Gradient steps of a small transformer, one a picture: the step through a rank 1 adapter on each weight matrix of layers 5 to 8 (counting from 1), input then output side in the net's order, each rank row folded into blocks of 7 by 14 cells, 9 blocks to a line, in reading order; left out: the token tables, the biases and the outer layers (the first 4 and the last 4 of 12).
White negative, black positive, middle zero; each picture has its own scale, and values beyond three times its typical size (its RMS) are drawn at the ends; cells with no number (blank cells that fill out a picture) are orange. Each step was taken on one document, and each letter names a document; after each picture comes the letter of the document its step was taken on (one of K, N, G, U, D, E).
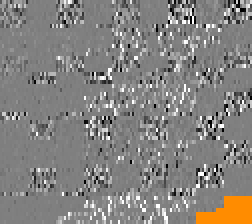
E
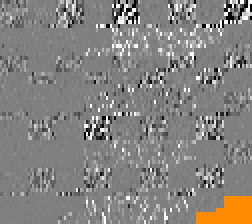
E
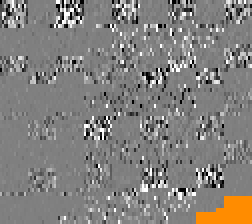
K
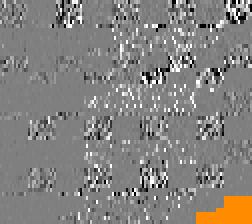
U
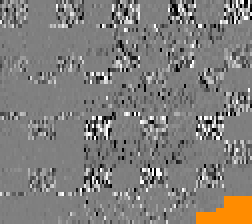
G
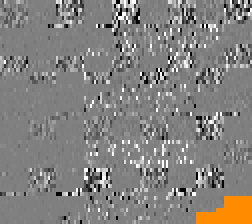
K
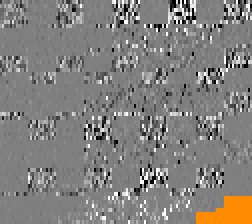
G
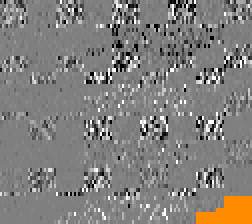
E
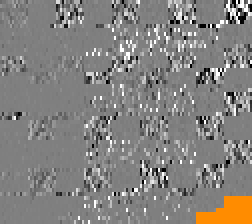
U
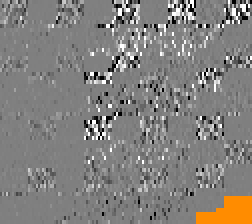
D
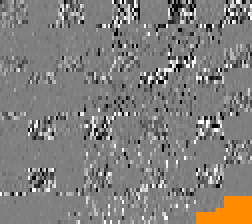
E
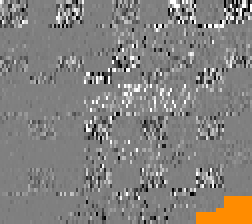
G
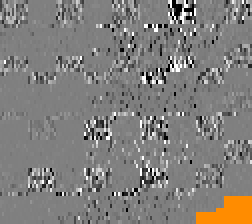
U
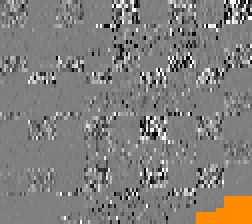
K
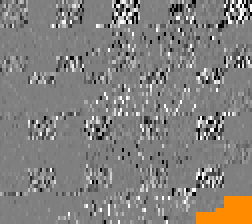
E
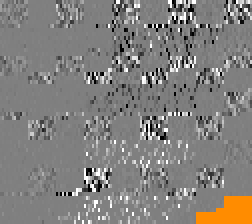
U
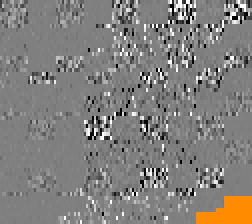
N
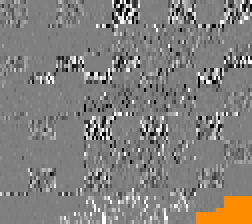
E
